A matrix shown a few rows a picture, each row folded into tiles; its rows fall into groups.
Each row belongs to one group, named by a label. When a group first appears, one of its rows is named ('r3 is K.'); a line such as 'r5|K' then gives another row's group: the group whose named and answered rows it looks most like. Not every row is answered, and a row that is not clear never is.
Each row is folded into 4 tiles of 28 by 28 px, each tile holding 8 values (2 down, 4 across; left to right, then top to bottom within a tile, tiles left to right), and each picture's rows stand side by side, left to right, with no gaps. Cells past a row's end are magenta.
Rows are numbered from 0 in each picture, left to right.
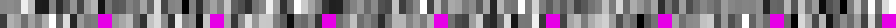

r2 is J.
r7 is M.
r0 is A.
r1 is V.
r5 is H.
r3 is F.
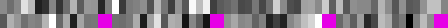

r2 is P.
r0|A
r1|J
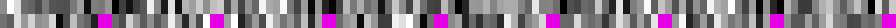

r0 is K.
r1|F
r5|F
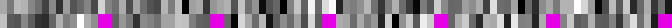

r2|M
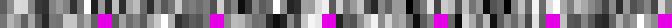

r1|A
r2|P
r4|M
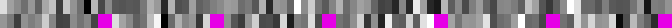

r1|V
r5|K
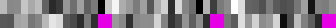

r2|K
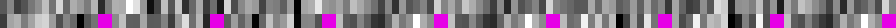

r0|H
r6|J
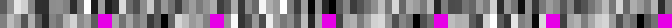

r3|H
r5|H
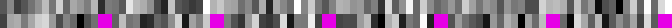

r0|H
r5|M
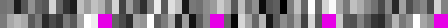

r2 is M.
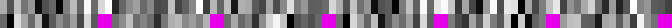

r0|M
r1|F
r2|A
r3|M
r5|A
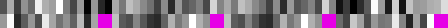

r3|F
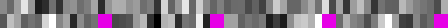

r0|A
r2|P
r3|A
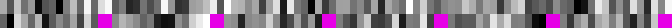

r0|M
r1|P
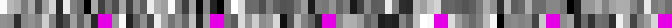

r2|K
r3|P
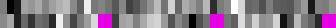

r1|H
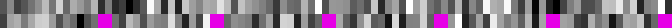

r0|H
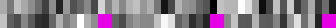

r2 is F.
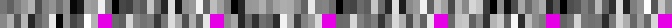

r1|F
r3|F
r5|F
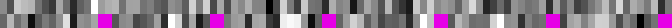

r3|P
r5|H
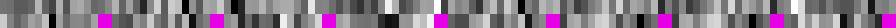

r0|V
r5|H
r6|H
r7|K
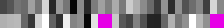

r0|V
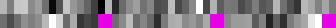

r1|F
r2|P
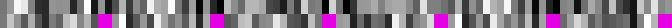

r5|P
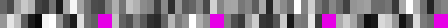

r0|A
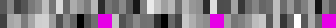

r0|H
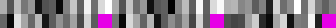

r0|M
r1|M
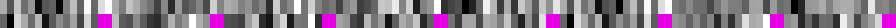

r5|M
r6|P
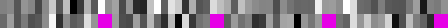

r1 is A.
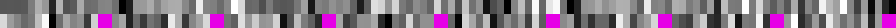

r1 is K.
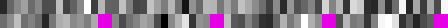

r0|F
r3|A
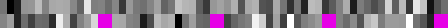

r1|A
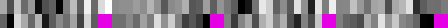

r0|M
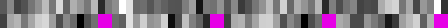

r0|H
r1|K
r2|H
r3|P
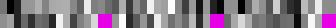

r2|P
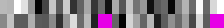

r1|M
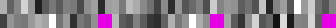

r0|A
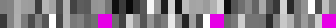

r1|F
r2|F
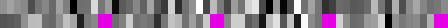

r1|F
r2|A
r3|V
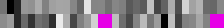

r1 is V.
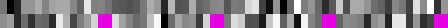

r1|V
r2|A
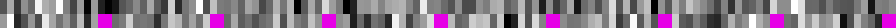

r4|J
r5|J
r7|K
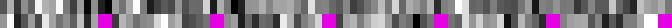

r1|A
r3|H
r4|K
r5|P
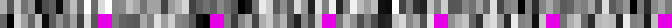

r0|M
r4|V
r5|V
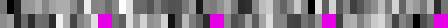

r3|H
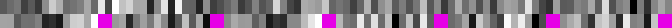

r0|P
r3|J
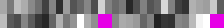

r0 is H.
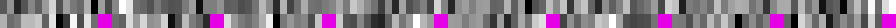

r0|J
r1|K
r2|V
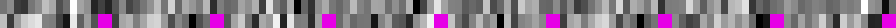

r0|J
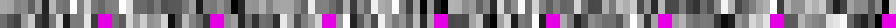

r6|P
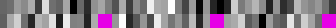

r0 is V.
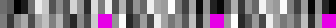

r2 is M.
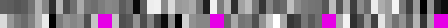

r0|V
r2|A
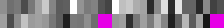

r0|J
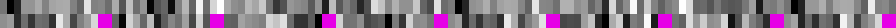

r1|M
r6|K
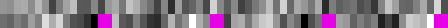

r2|H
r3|P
